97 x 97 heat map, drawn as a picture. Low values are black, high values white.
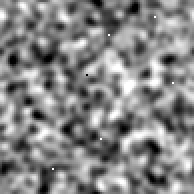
The values follow a bell shape. Six lone cells stand out: five far higher and one far lower than their neighbours. There is no overall slope. The field is mottled with small blotches. There are no regular stripes. No row or column stands out.
